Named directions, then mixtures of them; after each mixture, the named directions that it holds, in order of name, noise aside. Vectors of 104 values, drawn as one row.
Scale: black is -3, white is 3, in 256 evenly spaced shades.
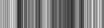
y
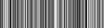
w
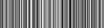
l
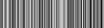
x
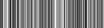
w, x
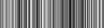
l, y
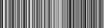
l, x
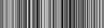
l, y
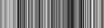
x, y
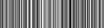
l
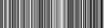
x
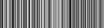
l, x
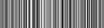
l, w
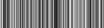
l, w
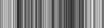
w, y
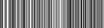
l, x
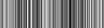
l, y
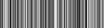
w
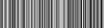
x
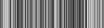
w, y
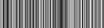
x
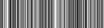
w, x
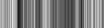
y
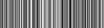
l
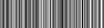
l, x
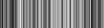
l, y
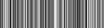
w
